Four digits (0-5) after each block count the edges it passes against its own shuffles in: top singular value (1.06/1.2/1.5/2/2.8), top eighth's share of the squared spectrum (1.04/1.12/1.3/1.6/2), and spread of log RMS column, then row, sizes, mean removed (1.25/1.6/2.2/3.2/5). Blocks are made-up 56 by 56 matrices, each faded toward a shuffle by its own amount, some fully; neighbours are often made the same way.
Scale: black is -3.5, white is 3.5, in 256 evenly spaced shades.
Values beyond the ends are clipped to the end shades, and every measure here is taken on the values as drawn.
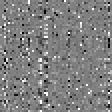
3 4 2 0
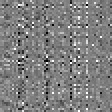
4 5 3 2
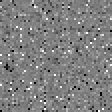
1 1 0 0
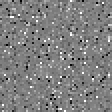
0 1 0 0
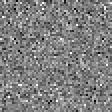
0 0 0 1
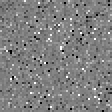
0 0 0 0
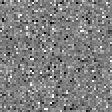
2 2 0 1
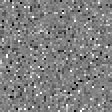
1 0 0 0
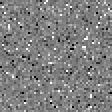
0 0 0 0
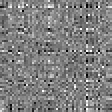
4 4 3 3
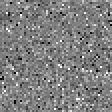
0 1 0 0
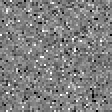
1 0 0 0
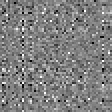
4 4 2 2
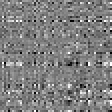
4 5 3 4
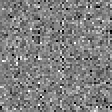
3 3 1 2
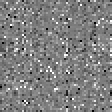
3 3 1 1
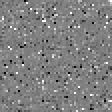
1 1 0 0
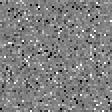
0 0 0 0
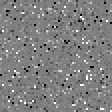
0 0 0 0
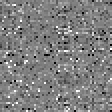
3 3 1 1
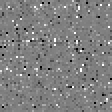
2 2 0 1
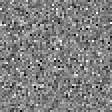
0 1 0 2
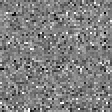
1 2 0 3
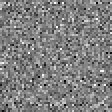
1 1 0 2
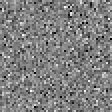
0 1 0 0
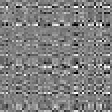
5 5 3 4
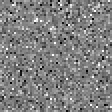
0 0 0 0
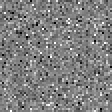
2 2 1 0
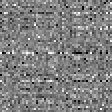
4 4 2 2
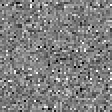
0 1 0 1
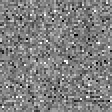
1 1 0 1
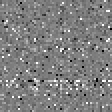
2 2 1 2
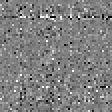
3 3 2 2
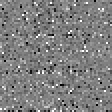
2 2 0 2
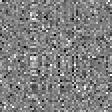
4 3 2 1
